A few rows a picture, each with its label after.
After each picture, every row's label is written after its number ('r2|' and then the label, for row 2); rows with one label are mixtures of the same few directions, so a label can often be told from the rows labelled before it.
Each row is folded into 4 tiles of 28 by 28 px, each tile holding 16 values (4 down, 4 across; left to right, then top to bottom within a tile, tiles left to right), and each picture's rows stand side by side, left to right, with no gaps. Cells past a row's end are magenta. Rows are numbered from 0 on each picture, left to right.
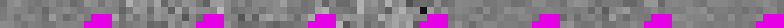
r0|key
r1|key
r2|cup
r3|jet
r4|key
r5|key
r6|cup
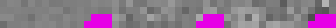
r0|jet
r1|cup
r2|cup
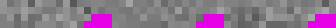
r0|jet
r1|key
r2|cup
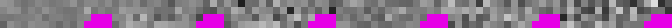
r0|jet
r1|cup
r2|key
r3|key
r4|jet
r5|key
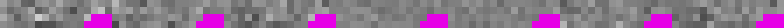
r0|cup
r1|jet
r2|cup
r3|cup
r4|key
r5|jet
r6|cup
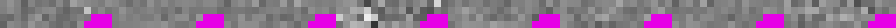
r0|jet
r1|key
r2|jet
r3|cup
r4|cup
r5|cup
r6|jet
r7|jet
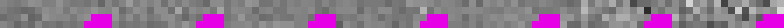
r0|cup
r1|key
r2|cup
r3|jet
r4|jet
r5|jet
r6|key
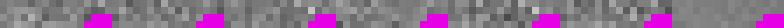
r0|cup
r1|key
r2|jet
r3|jet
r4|jet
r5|key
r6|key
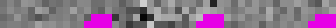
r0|cup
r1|cup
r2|key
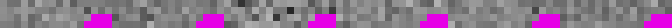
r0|jet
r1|cup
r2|key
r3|key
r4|jet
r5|key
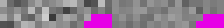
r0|key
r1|jet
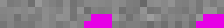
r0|jet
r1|cup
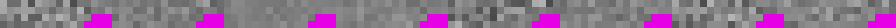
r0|jet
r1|key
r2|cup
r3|jet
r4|key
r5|jet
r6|jet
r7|key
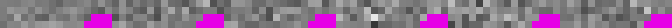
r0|cup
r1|key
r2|key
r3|cup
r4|jet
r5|jet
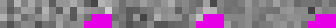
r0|key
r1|cup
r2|jet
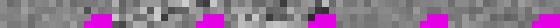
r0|jet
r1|key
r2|cup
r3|jet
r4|jet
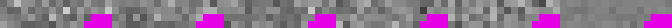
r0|key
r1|cup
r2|jet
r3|jet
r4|key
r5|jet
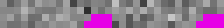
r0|jet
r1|jet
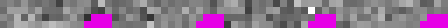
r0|cup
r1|cup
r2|jet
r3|key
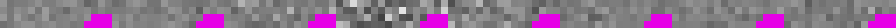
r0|key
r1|jet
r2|key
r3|key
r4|jet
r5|cup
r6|key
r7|jet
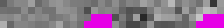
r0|jet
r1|cup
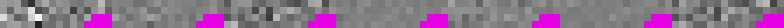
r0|cup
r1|cup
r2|key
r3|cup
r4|jet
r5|key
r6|key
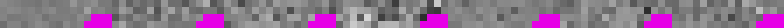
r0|jet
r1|key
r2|key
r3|cup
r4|key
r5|jet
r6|jet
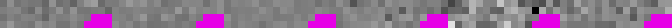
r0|key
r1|key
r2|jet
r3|key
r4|jet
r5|key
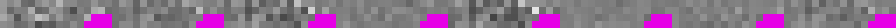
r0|cup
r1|jet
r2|jet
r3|key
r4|jet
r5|cup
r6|key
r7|jet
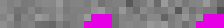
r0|cup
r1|key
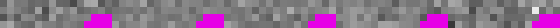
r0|key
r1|jet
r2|key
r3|cup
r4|jet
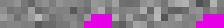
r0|cup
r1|key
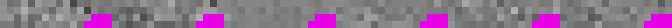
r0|jet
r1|cup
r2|key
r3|cup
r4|key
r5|cup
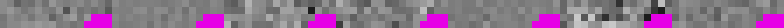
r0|key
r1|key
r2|jet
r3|jet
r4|cup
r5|cup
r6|key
